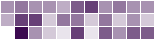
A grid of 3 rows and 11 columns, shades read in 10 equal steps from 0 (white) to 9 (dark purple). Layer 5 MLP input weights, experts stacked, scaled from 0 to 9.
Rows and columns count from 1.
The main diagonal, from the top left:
4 7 4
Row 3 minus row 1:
-4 4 0 -2 -2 1 -6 2 -1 2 2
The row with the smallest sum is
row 2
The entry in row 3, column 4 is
2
